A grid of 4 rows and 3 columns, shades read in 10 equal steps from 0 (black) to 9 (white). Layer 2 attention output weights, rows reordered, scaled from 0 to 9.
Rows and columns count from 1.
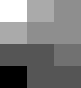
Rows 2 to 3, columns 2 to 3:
5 5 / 3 4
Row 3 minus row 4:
3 0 1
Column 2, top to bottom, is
6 5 3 3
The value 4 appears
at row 3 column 3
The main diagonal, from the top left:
9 5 4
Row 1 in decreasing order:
9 6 5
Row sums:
20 16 10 6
